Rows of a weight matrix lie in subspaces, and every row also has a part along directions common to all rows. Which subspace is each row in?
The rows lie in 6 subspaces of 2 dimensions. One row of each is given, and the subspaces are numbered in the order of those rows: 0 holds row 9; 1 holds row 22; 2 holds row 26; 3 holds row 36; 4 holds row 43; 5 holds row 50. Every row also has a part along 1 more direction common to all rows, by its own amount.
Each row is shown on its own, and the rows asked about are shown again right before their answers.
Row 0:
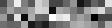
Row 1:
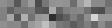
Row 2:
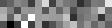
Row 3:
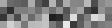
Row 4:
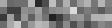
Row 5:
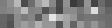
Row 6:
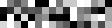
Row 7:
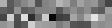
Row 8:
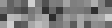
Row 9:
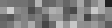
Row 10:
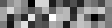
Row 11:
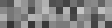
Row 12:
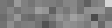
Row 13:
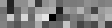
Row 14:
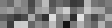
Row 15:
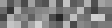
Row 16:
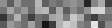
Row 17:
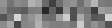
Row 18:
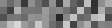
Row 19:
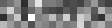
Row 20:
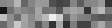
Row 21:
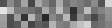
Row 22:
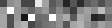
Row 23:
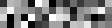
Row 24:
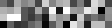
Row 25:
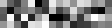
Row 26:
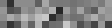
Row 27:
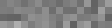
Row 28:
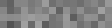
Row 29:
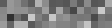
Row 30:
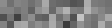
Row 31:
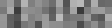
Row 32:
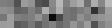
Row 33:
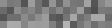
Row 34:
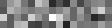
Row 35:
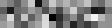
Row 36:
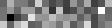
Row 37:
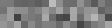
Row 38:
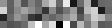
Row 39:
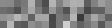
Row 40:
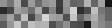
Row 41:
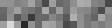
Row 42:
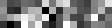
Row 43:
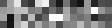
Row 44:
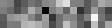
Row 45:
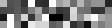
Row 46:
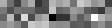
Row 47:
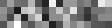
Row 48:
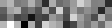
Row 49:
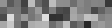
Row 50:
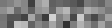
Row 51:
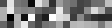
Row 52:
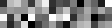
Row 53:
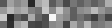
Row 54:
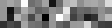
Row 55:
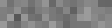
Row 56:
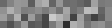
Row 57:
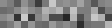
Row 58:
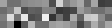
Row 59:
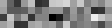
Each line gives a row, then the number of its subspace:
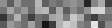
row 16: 0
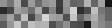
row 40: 4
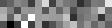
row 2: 2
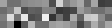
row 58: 5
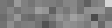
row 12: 0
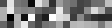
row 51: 2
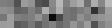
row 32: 4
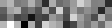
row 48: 2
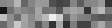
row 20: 4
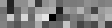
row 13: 2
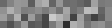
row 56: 3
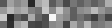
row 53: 1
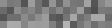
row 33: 3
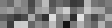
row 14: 5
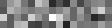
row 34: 4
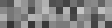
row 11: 2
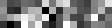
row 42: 2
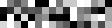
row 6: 2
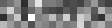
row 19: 1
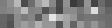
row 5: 4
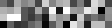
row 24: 3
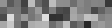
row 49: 1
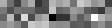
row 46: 0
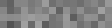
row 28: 2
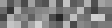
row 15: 3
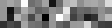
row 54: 1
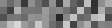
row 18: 3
